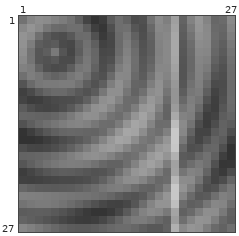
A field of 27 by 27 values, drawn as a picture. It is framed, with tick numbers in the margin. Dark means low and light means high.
Concentric rings centre on the top left. On average the colour sits 40% of the way up the scale. Column 20 stands out from the rest.
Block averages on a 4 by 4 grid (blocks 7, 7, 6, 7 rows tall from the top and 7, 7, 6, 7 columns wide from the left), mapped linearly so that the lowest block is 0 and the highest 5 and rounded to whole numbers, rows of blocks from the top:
2132 / 1341 / 0350 / 1032
